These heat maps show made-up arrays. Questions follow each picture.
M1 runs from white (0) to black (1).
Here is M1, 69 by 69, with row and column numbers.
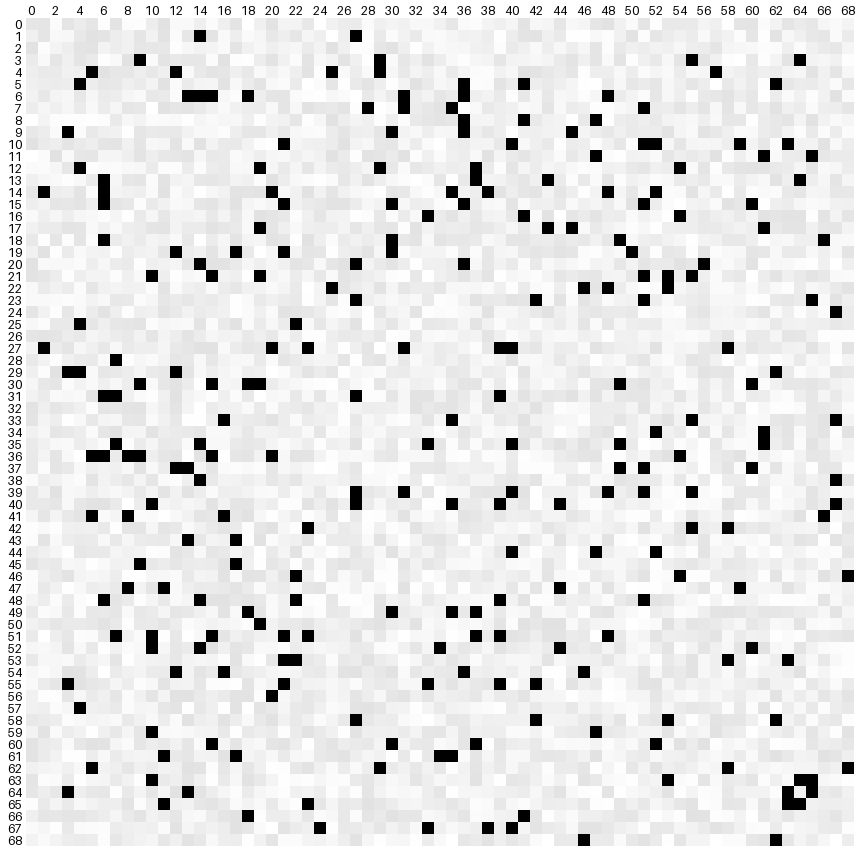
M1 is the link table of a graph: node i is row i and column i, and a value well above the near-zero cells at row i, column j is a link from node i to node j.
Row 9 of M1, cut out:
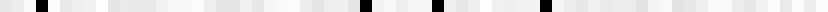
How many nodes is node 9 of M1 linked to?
4
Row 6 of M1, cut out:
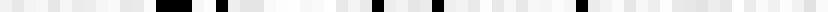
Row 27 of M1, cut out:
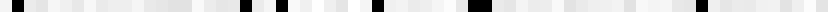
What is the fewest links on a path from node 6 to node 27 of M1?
2
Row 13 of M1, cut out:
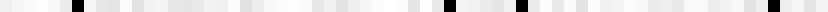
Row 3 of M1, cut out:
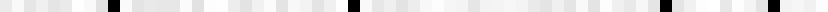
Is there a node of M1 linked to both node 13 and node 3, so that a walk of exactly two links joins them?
yes
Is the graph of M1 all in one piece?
no
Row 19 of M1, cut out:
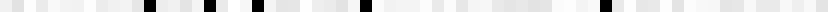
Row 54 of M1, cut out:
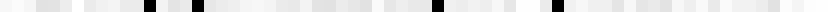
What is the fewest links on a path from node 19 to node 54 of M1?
2
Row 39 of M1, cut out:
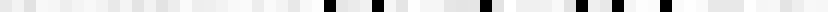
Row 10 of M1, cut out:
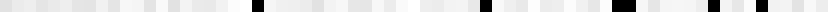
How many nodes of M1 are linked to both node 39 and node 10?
2
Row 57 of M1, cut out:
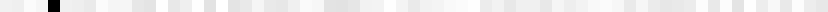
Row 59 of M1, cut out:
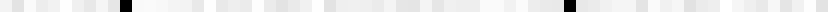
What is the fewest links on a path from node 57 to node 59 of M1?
6
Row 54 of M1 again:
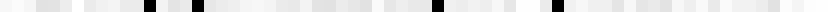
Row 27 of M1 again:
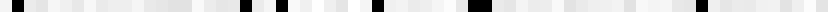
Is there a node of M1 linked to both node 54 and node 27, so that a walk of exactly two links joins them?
no
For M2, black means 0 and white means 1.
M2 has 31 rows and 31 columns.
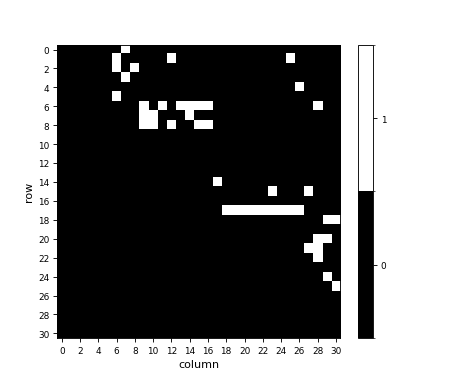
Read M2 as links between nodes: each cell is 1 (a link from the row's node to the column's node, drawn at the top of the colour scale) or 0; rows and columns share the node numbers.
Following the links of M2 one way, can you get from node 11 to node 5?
no
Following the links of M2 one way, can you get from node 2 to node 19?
yes
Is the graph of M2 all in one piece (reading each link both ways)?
yes
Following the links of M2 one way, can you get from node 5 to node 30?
yes
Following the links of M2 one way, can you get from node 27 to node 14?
no
